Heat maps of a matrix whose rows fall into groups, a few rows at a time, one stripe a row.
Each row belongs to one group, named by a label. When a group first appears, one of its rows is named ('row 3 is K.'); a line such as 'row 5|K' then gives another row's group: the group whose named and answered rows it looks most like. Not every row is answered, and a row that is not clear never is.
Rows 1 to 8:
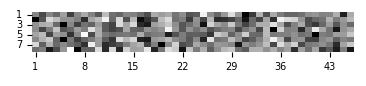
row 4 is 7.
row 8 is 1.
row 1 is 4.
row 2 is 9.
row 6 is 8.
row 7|7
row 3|8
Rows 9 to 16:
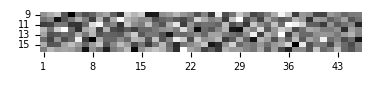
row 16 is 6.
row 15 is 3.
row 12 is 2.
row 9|8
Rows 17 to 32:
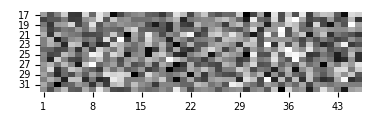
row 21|4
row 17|7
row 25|3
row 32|7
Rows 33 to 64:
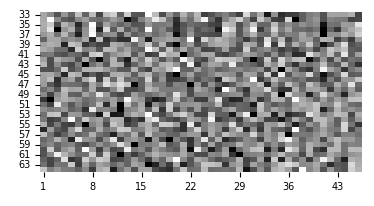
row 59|6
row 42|4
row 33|6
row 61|2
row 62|7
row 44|7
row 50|9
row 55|4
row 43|4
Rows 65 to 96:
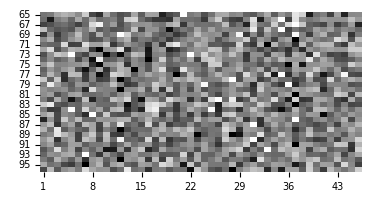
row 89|2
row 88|2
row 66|9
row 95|4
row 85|1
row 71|7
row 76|6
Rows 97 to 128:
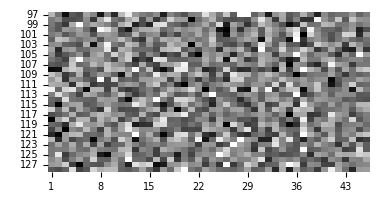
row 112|2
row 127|8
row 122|4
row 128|7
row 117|7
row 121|9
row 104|3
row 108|9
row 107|7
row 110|1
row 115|9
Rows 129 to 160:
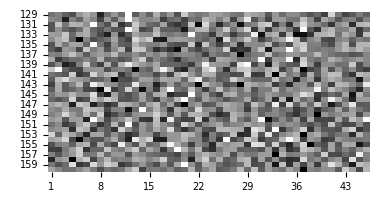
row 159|7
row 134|8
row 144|6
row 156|9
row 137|2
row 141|7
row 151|1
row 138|9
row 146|7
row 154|8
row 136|9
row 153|2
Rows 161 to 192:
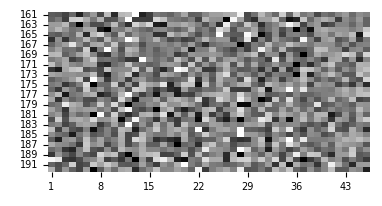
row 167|2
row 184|4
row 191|7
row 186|9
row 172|9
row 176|9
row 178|4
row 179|2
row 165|4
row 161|3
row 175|1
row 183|1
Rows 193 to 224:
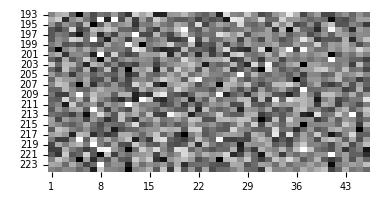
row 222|8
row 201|1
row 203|2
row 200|9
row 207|8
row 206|6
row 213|4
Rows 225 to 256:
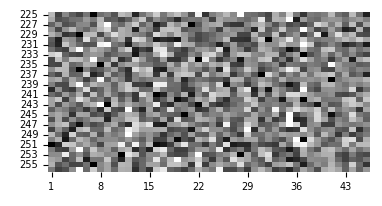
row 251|9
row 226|9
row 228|3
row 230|9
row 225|4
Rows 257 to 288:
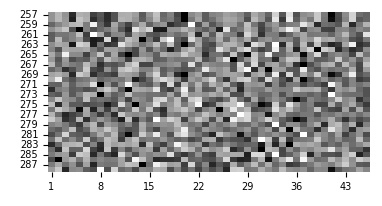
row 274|6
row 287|6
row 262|6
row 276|8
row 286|9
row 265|2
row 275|4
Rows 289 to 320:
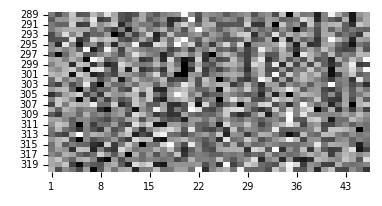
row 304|8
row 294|7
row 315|6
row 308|4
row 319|8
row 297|9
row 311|8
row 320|4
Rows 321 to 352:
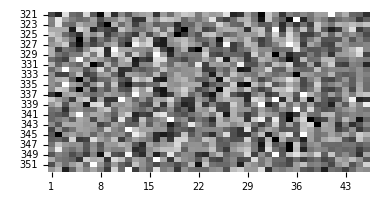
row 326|8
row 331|4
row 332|2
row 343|4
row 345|9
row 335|2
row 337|9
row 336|8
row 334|8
